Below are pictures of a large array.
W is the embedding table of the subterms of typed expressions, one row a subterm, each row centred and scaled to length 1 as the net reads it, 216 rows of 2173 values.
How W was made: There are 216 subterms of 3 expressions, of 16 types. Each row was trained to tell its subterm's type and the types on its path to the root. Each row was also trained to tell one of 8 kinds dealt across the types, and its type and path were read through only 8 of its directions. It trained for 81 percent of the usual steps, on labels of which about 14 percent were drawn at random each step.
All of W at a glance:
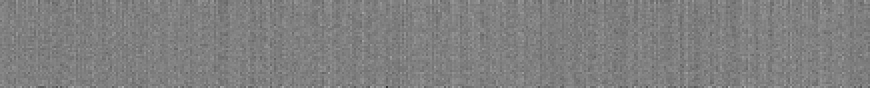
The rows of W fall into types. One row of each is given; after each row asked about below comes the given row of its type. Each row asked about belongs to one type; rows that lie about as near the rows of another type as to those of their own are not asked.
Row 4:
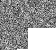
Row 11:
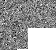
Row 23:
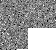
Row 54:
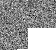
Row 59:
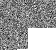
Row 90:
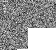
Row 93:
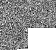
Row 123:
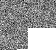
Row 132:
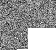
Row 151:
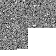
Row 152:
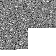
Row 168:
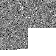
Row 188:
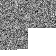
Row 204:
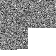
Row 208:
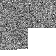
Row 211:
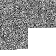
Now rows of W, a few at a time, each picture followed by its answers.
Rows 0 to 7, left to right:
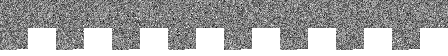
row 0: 208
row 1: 208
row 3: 152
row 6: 132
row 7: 188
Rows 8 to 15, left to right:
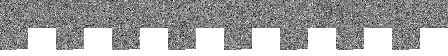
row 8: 188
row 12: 4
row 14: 204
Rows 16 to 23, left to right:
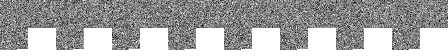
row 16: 208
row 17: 132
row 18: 211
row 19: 11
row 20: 152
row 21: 211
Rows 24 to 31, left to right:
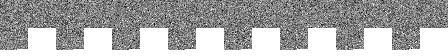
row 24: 188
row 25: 188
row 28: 93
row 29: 211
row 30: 11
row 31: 59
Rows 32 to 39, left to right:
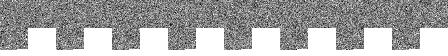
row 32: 208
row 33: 188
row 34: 208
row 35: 123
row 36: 59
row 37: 90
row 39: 4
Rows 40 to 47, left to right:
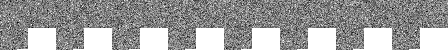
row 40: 93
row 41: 151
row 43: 4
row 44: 59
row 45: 188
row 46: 4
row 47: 204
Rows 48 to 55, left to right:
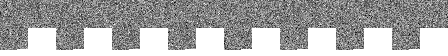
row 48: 211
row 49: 204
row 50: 90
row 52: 204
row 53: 4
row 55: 23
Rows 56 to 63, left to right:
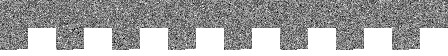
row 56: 54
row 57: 151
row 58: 90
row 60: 59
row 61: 23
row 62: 168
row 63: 208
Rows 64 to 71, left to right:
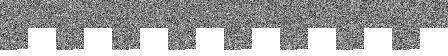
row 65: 151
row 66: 152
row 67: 23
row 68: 123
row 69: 151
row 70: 151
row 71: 123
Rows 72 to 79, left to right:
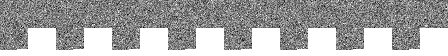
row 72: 152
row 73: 123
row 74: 93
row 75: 168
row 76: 152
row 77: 90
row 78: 123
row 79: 151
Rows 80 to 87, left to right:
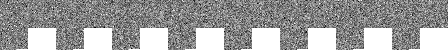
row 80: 152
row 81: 23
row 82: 11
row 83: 93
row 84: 23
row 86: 4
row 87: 23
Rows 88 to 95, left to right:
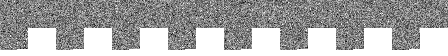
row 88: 204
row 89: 4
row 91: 54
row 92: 204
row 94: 54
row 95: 59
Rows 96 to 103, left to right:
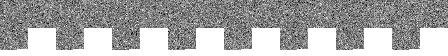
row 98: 204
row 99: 188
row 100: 59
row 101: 11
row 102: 204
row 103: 23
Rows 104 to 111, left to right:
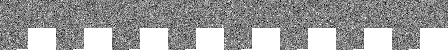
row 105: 211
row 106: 132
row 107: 204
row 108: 59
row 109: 4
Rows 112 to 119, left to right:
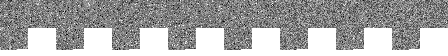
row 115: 151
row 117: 152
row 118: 4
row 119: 168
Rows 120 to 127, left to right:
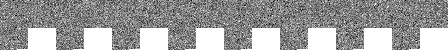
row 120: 123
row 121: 132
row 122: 93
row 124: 152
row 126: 208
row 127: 123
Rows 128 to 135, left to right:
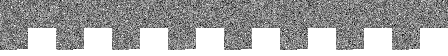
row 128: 151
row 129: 23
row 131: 59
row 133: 54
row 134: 188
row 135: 152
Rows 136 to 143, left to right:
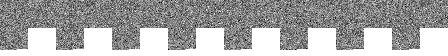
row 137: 211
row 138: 152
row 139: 59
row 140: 208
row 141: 204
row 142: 188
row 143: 54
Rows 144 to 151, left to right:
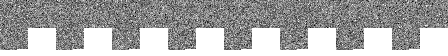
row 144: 204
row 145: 90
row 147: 23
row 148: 188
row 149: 208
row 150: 132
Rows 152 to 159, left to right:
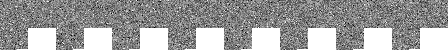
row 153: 211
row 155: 4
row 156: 11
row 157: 132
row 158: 90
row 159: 4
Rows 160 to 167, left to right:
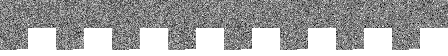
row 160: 211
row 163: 208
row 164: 59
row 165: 168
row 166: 152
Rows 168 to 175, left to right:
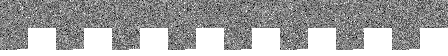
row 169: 93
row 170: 90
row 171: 211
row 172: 204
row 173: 211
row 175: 59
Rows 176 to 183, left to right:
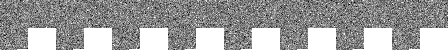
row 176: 188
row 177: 4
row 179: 211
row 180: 208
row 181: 151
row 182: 132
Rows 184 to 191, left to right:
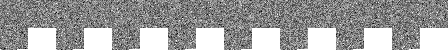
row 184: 151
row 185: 23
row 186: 90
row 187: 211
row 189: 11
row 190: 168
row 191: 11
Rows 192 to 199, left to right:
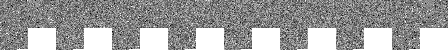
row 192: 132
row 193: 54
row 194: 152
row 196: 188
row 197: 90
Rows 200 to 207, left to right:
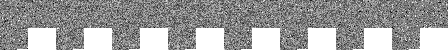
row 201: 208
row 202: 123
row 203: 208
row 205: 204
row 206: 132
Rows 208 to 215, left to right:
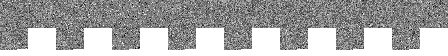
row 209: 188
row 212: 54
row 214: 151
